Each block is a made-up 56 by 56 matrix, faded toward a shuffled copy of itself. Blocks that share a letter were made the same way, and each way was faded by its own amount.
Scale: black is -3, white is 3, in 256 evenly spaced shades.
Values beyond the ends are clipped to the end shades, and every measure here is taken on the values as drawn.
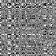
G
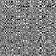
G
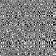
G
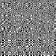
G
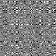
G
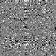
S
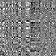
G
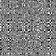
G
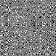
S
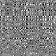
G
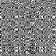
G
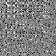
S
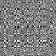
G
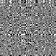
G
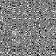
S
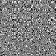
S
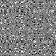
S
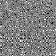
S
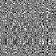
G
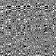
G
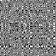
G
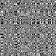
G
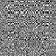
G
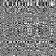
G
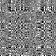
G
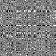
G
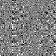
S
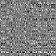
G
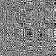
G
